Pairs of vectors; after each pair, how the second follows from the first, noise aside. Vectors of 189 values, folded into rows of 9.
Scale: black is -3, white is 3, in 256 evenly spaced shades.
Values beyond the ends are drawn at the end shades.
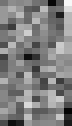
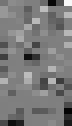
partly zeroed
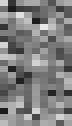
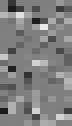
partly zeroed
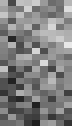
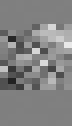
partly zeroed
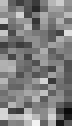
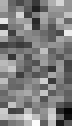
copied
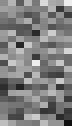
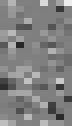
partly zeroed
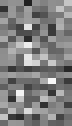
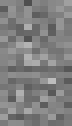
shrunk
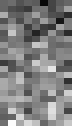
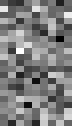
shuffled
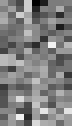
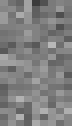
shrunk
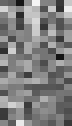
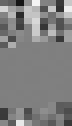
partly zeroed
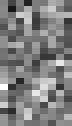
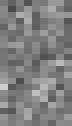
shrunk
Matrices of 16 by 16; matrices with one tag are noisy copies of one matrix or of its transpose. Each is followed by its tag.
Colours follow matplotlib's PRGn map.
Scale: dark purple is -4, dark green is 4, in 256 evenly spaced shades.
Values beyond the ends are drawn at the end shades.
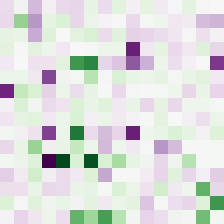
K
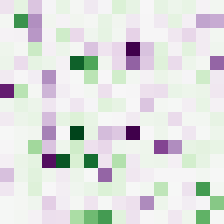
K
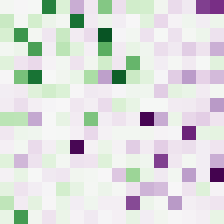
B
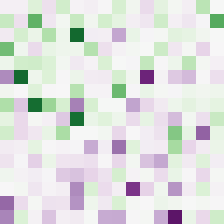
B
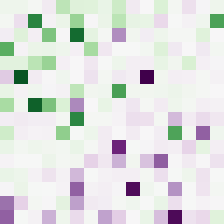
B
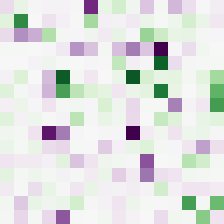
K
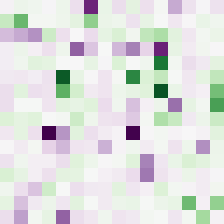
K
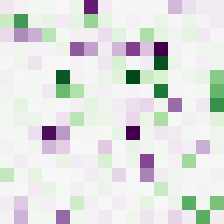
K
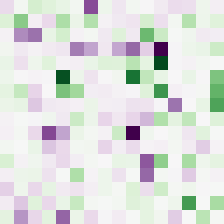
K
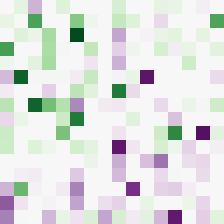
B
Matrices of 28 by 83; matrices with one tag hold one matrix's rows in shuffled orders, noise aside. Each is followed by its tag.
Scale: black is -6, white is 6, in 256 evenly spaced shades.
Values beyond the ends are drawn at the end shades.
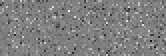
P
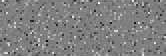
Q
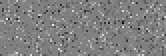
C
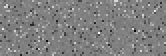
Q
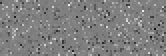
P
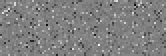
Q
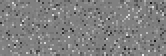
P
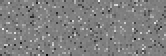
Q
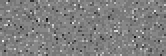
Q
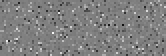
C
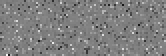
C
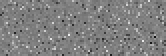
P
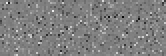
C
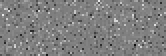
Q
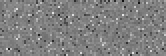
C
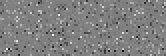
C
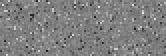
Q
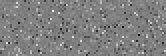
C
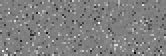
Q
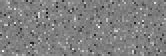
Q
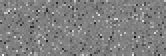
Q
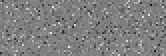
P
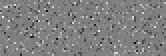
Q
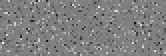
Q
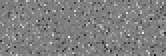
P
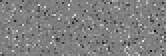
P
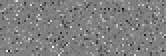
C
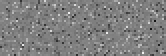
P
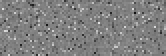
Q
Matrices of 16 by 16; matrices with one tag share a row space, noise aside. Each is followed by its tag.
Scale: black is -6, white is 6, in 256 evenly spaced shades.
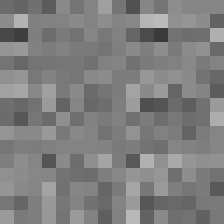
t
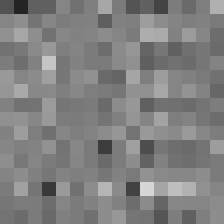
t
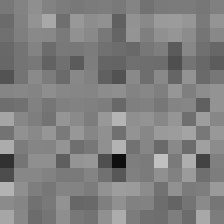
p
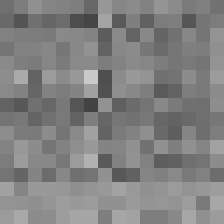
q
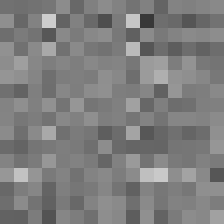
t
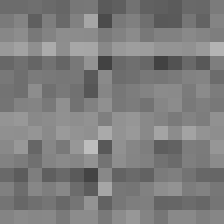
q
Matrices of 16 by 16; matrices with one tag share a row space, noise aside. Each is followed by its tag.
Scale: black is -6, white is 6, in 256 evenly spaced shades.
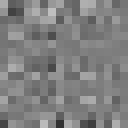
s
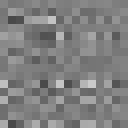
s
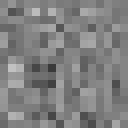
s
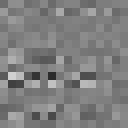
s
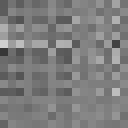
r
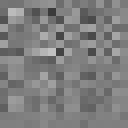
s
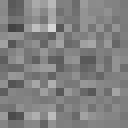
s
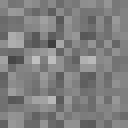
s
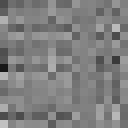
r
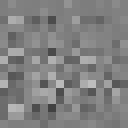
s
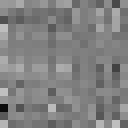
r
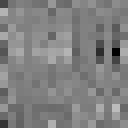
r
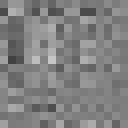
s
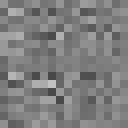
s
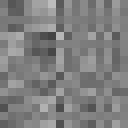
s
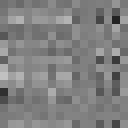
r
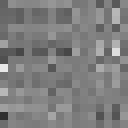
r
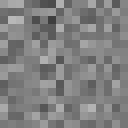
s
